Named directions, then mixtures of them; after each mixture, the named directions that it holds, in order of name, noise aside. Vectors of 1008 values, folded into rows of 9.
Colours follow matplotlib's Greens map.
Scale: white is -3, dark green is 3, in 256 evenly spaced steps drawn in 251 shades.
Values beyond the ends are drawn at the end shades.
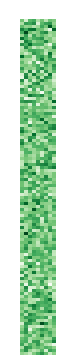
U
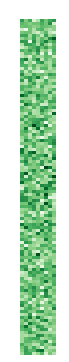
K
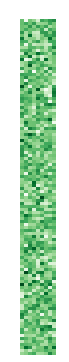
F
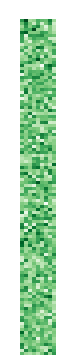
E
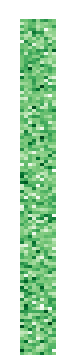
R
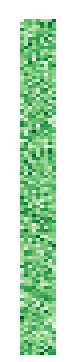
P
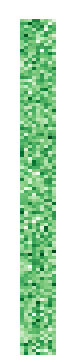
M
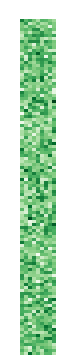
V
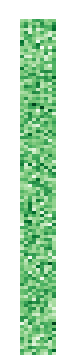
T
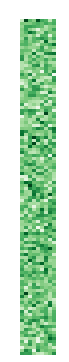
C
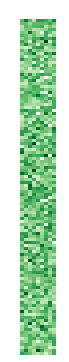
C, K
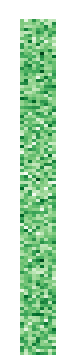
C, E, K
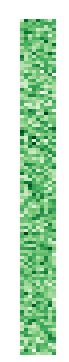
C, U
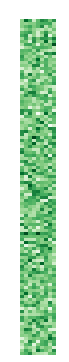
C, K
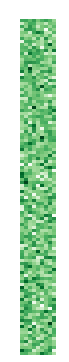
R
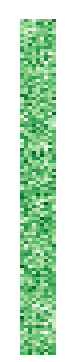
K, P, U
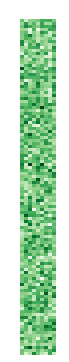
F, T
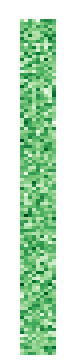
F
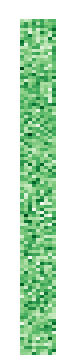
F, T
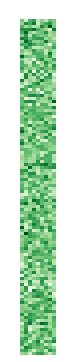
U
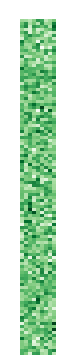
T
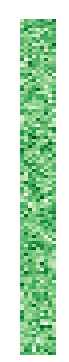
C, F, P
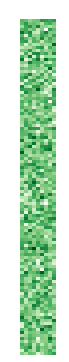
C, E, F
